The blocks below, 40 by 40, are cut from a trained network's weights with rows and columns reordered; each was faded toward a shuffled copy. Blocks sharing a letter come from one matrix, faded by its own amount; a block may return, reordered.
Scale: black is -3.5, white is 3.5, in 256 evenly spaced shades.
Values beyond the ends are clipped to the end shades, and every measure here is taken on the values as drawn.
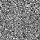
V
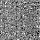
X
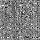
X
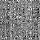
X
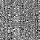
X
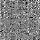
X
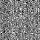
X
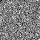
V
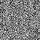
V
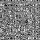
X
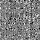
X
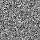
V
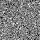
V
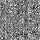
X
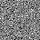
V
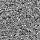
V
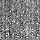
X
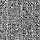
X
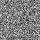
V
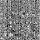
X
